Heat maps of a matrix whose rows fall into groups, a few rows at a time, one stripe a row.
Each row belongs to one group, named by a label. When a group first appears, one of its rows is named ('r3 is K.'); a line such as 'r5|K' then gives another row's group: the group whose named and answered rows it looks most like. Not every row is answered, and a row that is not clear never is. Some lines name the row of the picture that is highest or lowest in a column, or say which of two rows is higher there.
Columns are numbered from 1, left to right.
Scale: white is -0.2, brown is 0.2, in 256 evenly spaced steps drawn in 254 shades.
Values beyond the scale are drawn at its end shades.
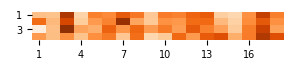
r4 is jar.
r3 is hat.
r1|hat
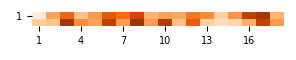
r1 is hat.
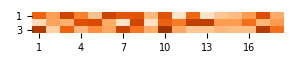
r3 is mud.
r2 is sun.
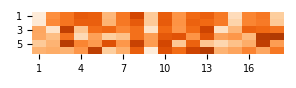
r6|sun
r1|sun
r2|sun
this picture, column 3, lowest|6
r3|hat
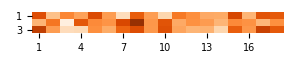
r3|mud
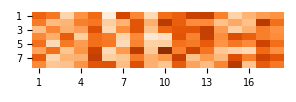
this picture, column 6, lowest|1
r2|mud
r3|sun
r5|jar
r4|jar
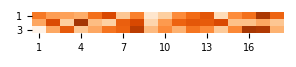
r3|hat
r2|sun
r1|jar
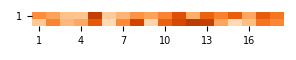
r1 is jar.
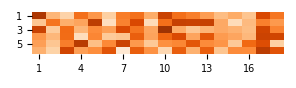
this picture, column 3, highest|6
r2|sun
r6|jar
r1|mud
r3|mud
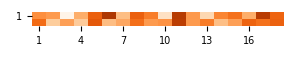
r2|jar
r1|jar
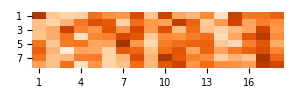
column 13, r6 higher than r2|Yes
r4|hat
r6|mud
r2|jar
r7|mud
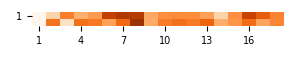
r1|hat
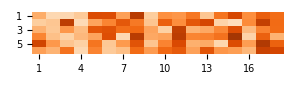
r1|jar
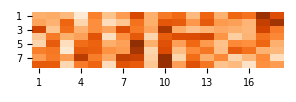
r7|sun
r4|sun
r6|sun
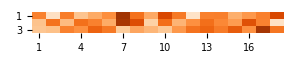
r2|sun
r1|mud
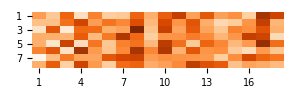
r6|sun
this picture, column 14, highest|8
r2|hat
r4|hat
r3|sun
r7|hat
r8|sun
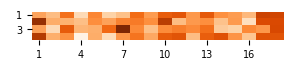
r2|mud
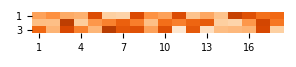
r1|jar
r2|hat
